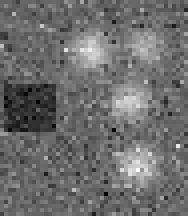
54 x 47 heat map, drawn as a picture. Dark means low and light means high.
Four bumps rise from the field. An odd patch, lower than its surroundings, sits in the middle left. The ninth with the lowest average is the middle left.
